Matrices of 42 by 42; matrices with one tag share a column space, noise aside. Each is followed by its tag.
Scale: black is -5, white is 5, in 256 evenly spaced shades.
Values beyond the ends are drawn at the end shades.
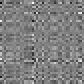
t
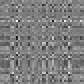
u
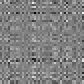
t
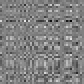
u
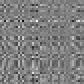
u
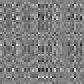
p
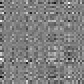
t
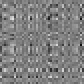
p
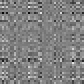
t
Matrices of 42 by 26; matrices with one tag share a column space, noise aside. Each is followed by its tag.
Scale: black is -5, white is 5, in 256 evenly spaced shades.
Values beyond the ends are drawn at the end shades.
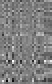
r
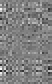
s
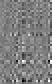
r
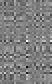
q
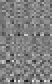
r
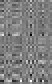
r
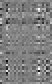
s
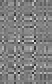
q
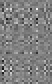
s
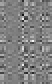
q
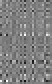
r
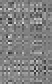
s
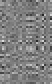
q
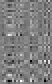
r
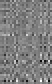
r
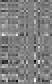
r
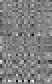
r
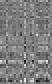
r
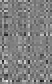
r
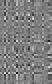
q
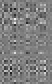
s
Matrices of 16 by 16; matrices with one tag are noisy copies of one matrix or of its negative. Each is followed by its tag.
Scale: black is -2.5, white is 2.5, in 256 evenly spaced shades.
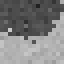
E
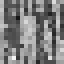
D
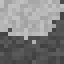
E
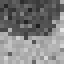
E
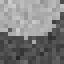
E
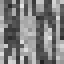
D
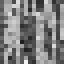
D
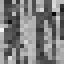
D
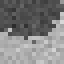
E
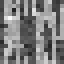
D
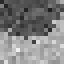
E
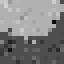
E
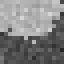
E
